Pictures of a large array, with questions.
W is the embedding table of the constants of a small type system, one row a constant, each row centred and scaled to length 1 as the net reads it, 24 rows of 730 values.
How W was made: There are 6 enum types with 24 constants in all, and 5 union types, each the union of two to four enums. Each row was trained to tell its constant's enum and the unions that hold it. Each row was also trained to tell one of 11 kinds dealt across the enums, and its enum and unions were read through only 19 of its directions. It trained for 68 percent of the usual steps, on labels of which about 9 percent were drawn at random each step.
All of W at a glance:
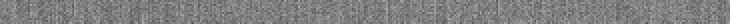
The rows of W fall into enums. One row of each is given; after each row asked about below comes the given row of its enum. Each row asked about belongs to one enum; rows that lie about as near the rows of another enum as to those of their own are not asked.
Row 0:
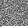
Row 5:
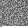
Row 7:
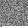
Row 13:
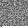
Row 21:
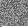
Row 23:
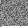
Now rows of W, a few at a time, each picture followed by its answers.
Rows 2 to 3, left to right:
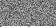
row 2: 23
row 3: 13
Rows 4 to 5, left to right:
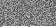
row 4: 13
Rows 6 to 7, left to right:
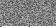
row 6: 7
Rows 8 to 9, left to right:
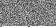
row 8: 7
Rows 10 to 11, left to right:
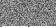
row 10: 7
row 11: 23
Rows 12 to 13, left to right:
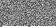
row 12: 13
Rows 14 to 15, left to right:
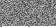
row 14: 7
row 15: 5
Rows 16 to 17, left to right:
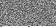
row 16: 5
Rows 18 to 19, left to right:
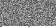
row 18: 23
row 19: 0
